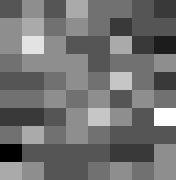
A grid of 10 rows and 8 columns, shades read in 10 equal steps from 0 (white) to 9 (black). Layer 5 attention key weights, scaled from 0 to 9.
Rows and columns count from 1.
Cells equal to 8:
1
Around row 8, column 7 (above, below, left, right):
6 7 6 6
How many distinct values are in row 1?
5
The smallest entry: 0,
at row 7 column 8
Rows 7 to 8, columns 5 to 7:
2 4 6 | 5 6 6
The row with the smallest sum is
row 7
